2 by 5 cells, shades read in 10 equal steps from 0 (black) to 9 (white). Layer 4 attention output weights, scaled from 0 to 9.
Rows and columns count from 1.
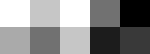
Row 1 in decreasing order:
9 9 7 4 0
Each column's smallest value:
6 4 7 1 0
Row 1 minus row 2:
3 3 2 3 -2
